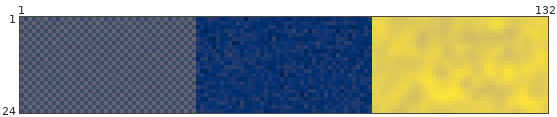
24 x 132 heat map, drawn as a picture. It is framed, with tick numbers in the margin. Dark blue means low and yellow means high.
It is made of 1 by 3 panels. Panel 1,1: low, checkered. Panel 1,2: very low, fine-grained, faint in contrast. Panel 1,3: very high, blotchy, faint in contrast.
